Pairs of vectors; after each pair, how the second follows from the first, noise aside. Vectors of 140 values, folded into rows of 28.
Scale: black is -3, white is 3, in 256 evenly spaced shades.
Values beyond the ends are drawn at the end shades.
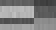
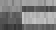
reversed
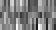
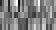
reversed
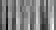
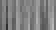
shrunk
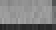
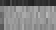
reversed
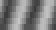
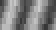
reversed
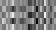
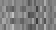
shrunk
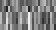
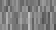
shrunk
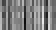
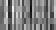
reversed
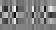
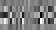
reversed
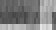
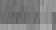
shrunk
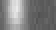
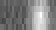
reversed
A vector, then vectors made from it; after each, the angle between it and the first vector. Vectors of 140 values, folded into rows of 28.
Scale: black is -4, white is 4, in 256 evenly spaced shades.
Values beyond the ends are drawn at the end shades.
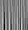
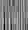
nearly parallel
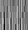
nearly parallel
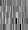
partly aligned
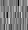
partly aligned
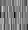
partly aligned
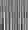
nearly opposite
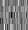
partly opposed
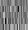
partly opposed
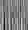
nearly parallel
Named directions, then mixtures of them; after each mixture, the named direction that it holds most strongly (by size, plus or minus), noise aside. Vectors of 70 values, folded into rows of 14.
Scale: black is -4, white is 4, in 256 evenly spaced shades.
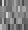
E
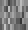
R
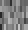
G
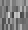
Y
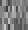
R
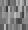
R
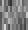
R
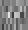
Y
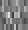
Y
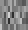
R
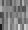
G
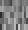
G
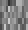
R
